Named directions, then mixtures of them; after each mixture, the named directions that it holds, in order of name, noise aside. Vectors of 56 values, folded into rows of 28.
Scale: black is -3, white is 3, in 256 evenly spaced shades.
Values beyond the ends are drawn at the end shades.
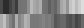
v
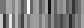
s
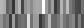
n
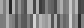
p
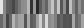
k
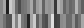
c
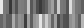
k, p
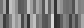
c, s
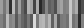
p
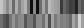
k, p, v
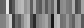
c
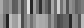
k, s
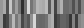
c, n, s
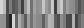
c, k, n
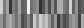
k, p, s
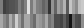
k, s, v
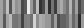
p, s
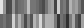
c, k, p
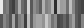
k, n, p
